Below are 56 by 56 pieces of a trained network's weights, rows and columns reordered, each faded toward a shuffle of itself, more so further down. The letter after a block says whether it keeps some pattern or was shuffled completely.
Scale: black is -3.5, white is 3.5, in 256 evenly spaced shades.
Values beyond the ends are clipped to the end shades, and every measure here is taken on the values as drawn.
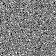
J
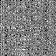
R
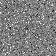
J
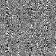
R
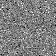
J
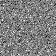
J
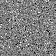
J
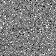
J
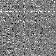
R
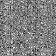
R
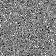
J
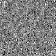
R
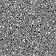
J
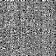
R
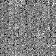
R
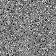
J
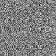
R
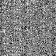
R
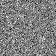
J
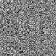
R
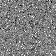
J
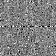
R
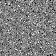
J
